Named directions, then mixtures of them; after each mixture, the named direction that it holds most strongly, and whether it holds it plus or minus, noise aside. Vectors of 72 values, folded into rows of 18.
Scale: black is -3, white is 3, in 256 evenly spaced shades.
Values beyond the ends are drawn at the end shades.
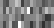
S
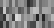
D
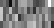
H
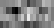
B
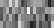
H, minus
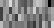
H, minus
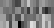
S, minus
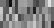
H, plus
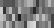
D, minus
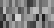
D, plus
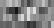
B, plus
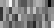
H, minus
